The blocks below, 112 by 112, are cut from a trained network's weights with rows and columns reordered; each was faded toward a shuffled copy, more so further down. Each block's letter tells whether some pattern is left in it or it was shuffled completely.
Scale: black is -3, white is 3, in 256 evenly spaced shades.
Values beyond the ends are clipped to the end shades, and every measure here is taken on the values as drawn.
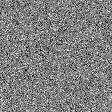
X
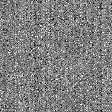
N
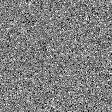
X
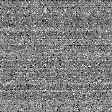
N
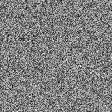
N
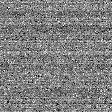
N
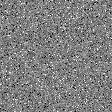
X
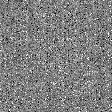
N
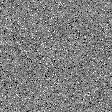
X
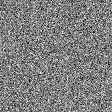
X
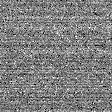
N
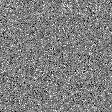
X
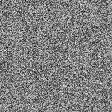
N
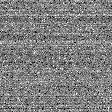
N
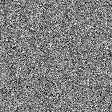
X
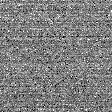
N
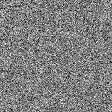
N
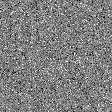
X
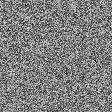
X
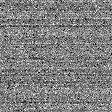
N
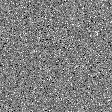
X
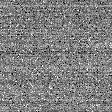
N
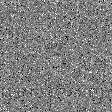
N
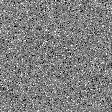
X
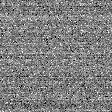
N
